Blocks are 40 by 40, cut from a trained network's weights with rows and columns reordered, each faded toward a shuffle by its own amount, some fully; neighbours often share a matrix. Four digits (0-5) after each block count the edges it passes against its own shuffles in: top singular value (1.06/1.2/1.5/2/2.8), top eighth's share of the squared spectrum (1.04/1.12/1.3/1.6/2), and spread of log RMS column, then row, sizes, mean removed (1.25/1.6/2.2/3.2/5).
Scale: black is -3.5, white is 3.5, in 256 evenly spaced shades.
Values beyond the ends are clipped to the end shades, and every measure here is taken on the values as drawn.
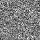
1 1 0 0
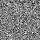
2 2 0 0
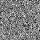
2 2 0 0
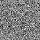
3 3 0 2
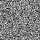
2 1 0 0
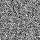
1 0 0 0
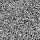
0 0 0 0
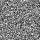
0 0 0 0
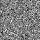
0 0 0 0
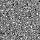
1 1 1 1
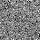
0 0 0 0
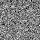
0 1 0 0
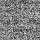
1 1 0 0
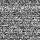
3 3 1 0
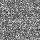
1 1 0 0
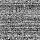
3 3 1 1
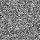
0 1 0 0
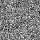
1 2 0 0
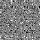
3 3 2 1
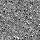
1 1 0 0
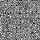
1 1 0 0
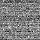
3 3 1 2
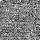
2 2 0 0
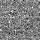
1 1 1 0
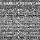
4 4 2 2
